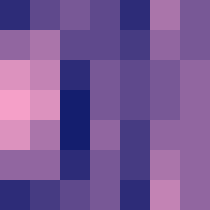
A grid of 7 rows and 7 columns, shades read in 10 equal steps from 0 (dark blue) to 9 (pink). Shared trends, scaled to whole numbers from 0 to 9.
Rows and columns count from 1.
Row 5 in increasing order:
0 2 5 5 5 6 8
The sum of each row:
22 28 32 33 31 28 23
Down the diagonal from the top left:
1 6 1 4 2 6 5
